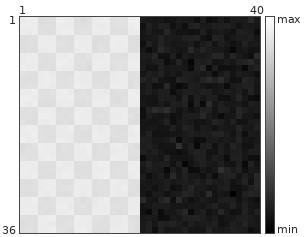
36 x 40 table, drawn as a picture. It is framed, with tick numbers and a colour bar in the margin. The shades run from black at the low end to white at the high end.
The table splits into one row of 2 panels. Panel 1,1: very high, checkered, faint in contrast. Panel 1,2: very low, fine-grained, faint in contrast.
